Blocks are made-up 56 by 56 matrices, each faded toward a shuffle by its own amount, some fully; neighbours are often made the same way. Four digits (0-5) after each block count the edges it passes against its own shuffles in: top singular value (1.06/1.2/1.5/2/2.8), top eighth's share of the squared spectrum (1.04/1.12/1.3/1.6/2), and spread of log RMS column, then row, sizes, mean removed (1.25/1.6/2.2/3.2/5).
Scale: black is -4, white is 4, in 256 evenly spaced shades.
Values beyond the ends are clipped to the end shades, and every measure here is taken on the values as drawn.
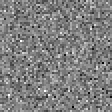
0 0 0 0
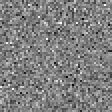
0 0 0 1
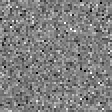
0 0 0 0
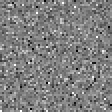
0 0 0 0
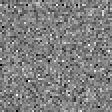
0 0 0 1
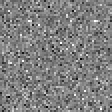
2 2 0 0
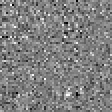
3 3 2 2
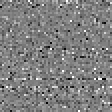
2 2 0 2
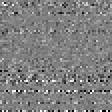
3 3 0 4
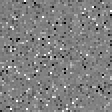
0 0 0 0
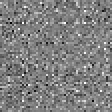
4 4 2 2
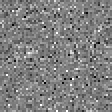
3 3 1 1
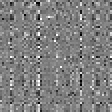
5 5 3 2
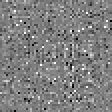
3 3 1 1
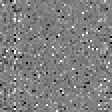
3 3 1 0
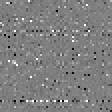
4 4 1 1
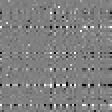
5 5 2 3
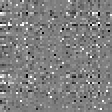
4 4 2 2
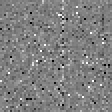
2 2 1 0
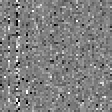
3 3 3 0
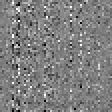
2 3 3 0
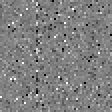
2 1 0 0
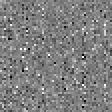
1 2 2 0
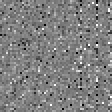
2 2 2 0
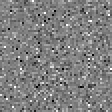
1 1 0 0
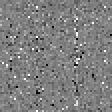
2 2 2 0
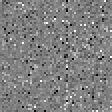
2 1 1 0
